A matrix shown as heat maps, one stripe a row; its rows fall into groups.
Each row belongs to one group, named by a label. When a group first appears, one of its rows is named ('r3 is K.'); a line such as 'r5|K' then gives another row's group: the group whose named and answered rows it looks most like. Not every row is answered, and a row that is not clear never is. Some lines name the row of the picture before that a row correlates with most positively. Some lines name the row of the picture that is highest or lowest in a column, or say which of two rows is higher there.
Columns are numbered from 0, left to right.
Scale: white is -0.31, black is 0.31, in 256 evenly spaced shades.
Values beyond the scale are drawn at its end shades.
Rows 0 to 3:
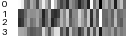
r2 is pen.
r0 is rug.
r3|rug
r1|pen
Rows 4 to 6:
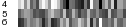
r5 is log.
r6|pen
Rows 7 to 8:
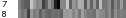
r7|pen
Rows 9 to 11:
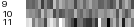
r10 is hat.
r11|rug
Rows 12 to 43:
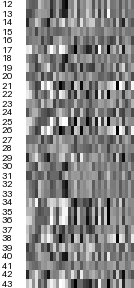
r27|log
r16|log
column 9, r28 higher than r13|No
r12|pen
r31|pen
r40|pen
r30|pen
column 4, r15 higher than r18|Yes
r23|hat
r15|pen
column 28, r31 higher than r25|Yes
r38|hat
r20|log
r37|hat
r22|rug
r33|pen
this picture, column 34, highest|31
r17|rug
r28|rug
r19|hat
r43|rug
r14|log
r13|pen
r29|log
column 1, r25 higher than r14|No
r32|pen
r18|pen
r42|log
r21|hat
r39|log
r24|log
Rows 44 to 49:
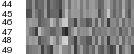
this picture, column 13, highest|47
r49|log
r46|rug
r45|pen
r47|pen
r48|rug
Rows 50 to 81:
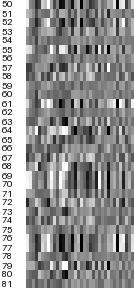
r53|hat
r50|hat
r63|pen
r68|rug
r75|hat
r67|log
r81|pen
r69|rug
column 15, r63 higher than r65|No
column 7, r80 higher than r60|No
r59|hat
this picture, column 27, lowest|57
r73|pen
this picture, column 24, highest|57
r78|pen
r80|pen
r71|rug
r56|hat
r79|rug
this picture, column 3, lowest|64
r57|pen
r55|rug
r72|log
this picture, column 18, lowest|72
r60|pen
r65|hat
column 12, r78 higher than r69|Yes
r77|hat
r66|pen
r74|log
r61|hat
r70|rug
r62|hat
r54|pen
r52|hat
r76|hat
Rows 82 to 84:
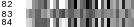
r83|hat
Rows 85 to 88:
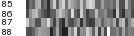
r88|pen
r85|log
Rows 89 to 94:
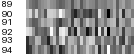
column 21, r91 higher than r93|Yes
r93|log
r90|rug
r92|rug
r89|hat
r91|hat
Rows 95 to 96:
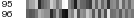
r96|pen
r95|rug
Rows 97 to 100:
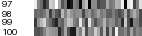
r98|log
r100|pen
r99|log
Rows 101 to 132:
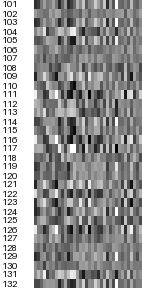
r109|log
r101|pen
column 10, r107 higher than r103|Yes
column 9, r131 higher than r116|No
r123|log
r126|hat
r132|pen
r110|pen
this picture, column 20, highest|117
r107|pen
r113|rug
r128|pen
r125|log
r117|rug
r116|hat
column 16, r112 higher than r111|Yes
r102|hat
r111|hat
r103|pen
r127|hat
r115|pen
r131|rug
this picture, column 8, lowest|117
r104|rug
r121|log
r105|pen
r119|pen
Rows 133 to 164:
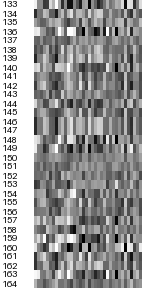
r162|log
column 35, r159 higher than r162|No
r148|rug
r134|log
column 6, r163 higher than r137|Yes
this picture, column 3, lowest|159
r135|hat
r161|log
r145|log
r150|hat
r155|log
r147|log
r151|pen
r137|pen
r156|log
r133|hat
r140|rug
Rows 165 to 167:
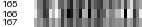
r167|hat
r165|hat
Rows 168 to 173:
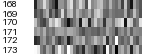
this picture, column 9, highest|172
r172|pen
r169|log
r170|hat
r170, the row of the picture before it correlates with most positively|166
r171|rug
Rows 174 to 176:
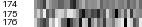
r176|hat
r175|rug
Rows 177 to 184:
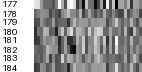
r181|pen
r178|log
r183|log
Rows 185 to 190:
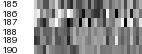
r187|hat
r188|pen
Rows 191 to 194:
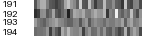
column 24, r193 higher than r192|No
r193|hat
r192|pen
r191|log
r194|log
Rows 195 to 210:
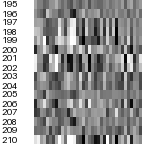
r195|hat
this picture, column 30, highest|201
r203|log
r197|rug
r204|log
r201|hat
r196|pen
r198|rug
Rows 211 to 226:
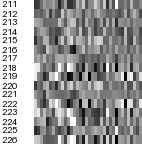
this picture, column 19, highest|223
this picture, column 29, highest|214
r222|hat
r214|log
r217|rug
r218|rug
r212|log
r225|pen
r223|rug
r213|rug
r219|hat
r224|rug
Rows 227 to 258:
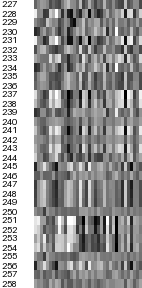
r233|hat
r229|pen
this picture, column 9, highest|228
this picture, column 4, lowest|229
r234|pen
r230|pen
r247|log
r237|hat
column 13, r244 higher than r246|Yes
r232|log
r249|log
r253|rug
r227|log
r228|hat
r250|pen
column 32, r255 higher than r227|No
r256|log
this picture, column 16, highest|251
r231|hat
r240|hat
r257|pen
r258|hat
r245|log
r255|pen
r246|pen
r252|rug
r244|hat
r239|pen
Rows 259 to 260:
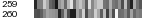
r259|log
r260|pen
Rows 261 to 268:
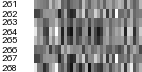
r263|hat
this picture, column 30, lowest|266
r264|hat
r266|log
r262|pen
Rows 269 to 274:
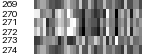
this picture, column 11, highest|273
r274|log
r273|pen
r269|log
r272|rug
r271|rug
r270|rug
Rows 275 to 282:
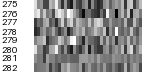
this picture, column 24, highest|278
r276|rug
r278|pen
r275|hat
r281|pen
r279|rug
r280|hat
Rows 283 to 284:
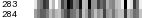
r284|hat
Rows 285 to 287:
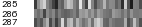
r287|log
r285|log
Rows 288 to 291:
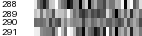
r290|log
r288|hat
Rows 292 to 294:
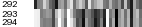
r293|rug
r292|log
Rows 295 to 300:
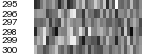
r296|rug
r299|rug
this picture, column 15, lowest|298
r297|log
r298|log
